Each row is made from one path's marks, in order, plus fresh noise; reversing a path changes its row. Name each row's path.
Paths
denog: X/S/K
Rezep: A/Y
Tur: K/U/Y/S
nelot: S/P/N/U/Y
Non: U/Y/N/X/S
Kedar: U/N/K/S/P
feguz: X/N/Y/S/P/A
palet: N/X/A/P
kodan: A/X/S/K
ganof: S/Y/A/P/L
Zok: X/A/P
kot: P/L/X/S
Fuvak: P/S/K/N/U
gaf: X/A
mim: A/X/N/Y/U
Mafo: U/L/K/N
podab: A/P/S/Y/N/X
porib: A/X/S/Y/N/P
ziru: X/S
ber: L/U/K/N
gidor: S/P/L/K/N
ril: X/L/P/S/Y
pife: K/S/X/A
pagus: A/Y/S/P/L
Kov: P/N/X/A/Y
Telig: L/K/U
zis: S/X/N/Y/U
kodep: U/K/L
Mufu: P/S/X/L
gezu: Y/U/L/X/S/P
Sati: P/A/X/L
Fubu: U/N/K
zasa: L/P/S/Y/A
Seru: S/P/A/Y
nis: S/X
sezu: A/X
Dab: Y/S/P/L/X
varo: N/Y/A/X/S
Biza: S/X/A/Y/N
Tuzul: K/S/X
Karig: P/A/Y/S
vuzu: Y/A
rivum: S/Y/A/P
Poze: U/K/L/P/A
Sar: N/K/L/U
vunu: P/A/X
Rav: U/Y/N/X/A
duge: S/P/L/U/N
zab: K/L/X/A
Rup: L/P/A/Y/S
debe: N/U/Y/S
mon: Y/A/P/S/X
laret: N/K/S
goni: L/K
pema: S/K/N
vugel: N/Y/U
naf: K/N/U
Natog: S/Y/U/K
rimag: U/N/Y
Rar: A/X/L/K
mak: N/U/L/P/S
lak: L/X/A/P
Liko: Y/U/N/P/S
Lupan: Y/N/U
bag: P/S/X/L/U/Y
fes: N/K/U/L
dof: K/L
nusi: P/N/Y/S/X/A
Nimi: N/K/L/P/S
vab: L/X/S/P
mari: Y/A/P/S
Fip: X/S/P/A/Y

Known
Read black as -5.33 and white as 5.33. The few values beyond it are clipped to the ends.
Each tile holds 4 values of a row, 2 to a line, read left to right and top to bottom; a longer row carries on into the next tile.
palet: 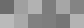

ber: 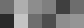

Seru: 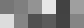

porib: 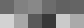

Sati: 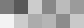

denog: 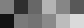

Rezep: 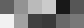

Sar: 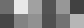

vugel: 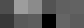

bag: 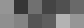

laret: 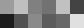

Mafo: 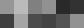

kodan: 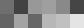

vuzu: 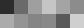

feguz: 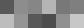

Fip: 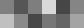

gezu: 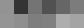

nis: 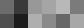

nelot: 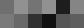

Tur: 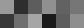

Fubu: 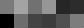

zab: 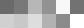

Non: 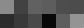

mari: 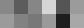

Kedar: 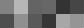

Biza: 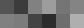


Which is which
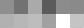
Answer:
vab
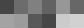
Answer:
nusi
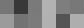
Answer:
mon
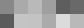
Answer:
goni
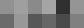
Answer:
duge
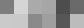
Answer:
Poze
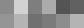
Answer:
gidor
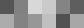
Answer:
sezu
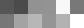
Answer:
pife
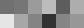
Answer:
rivum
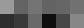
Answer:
debe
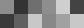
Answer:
Tuzul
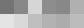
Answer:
lak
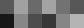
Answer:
pema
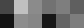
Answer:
naf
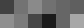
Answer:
Rav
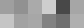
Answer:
Rup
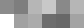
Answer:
ganof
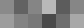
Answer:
Karig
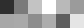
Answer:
gaf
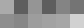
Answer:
kot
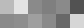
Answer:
Nimi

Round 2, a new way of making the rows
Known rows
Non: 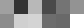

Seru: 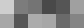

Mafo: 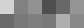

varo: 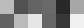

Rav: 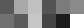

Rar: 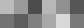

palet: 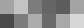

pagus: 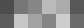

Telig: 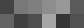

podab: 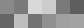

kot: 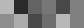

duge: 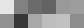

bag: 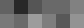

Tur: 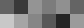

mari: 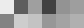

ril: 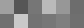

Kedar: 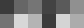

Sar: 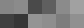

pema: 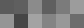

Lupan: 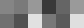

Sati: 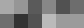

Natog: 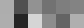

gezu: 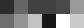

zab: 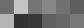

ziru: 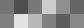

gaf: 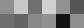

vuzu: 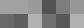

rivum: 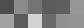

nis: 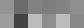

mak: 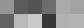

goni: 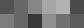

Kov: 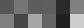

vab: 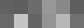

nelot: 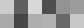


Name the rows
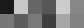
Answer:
Poze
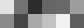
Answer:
gidor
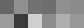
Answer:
ganof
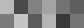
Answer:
Rup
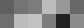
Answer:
Fip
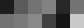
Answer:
nusi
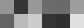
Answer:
debe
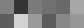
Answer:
laret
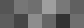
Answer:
ber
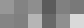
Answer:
Fubu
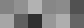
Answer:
dof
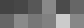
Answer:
Mufu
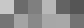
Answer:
kodan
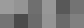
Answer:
vunu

